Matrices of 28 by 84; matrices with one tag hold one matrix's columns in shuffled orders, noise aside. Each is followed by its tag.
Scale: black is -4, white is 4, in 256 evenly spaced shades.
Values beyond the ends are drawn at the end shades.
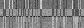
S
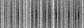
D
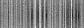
D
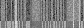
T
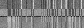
S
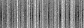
D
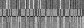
S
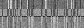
S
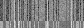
T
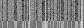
T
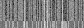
T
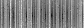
D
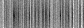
D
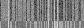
T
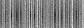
D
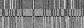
S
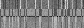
S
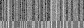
T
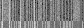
T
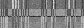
S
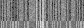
T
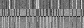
S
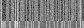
T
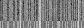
T
